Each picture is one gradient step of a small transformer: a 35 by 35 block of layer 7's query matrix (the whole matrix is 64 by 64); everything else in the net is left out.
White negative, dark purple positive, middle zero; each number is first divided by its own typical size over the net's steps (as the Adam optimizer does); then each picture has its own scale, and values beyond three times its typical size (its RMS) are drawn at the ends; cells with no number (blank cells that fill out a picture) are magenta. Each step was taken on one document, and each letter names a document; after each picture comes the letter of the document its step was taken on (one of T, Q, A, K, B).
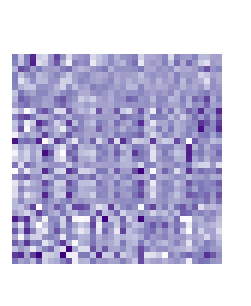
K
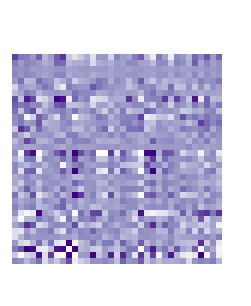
K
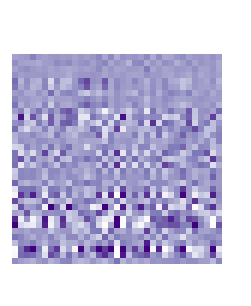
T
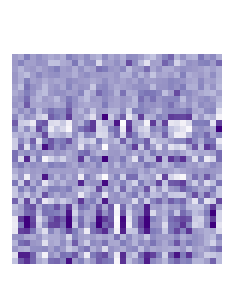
T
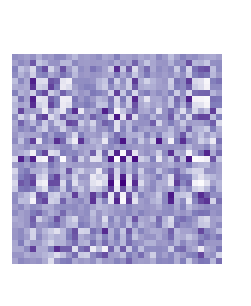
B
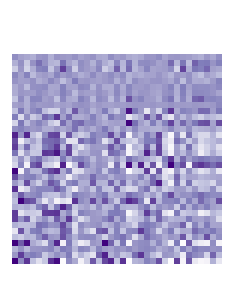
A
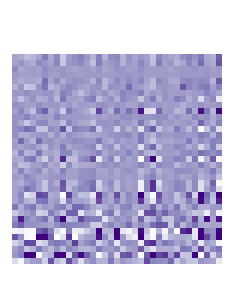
K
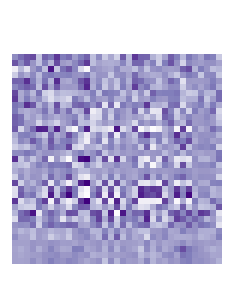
T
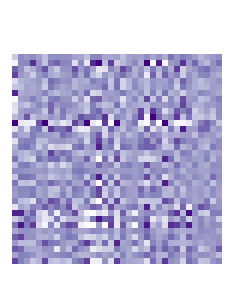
T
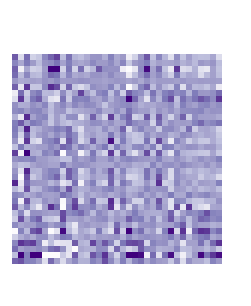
A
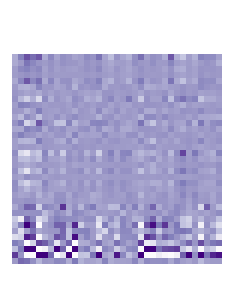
K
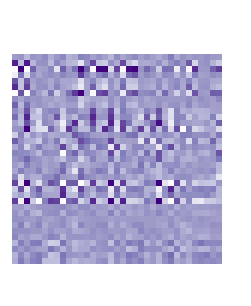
A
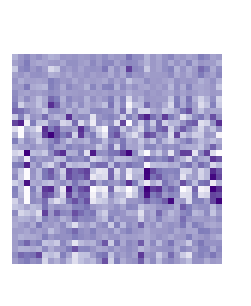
A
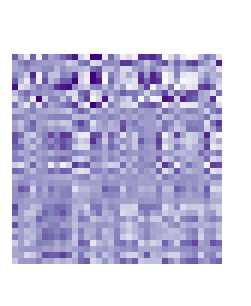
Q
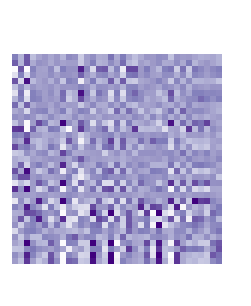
A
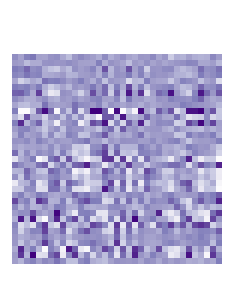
B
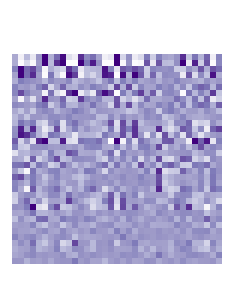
B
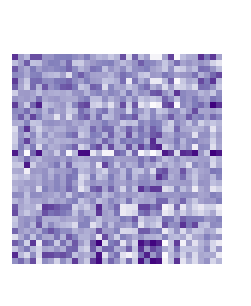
Q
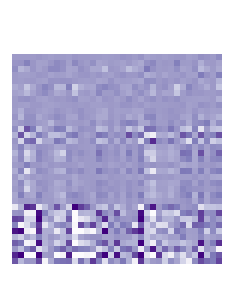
K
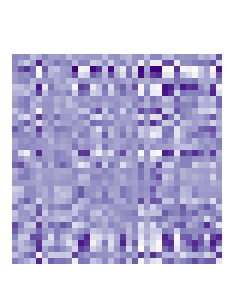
Q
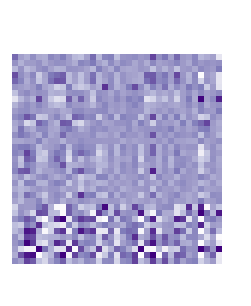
K
